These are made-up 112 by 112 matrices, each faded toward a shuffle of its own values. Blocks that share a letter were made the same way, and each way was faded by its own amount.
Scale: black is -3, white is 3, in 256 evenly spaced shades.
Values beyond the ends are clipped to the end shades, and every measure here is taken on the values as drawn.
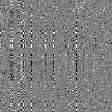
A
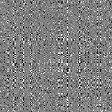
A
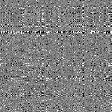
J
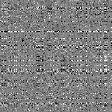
J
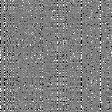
A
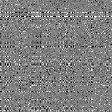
J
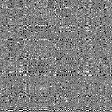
J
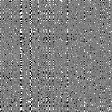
A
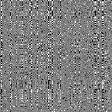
A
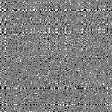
J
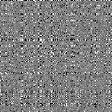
J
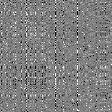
A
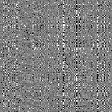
A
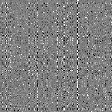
A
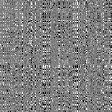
A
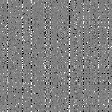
A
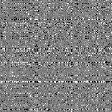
J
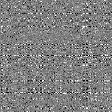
J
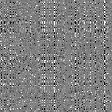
A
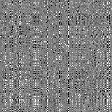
A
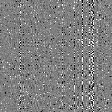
A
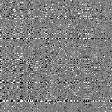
J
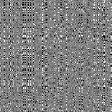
A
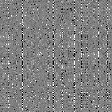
A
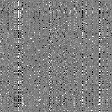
A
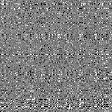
J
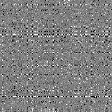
J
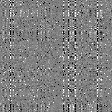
A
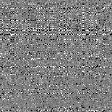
J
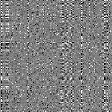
A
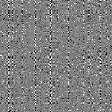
A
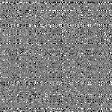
J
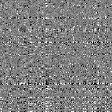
J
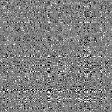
J
